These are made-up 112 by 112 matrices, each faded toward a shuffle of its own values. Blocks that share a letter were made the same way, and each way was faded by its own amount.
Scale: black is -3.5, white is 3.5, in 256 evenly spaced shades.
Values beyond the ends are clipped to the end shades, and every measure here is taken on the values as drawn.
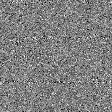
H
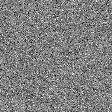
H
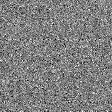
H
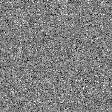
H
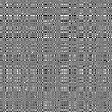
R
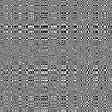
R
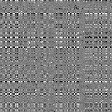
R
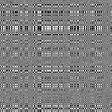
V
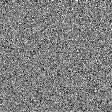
H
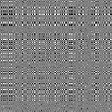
V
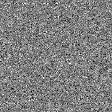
H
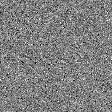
H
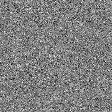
H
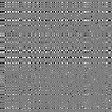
V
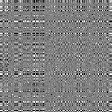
R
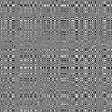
R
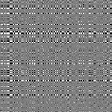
V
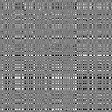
V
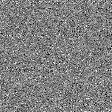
H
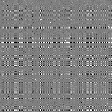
V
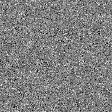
H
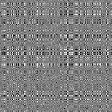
R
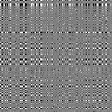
V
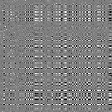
V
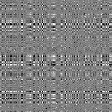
R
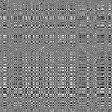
R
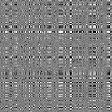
R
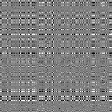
V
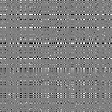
V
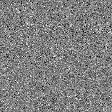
H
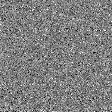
H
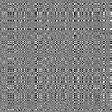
R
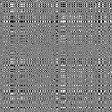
R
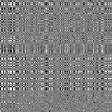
R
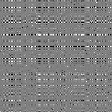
V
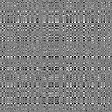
R
